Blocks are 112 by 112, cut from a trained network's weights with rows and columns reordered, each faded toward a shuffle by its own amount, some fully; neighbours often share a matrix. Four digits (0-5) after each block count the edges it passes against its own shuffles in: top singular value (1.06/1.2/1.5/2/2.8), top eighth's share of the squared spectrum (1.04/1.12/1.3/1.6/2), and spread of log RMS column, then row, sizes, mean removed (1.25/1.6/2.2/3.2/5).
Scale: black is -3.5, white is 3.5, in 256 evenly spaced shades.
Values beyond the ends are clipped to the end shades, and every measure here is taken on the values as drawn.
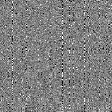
4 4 3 1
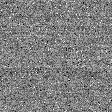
2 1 0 0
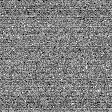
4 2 0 1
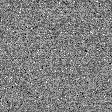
1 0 0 0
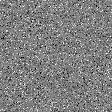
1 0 0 0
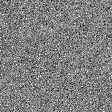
0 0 0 0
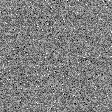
1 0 0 0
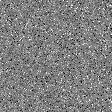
0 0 0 0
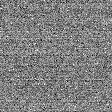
3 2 0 0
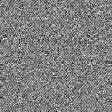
4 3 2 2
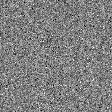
2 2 0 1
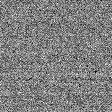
2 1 0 0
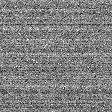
4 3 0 2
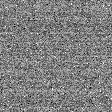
2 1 0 0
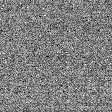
1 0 0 0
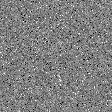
2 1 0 0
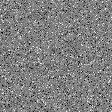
1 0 0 0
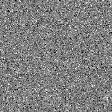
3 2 0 2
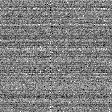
4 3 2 2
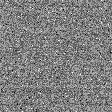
1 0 0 0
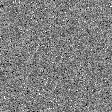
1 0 0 0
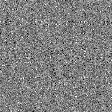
3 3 0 2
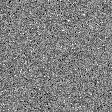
0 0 0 0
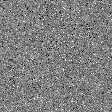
0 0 0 0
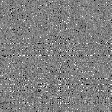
4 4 2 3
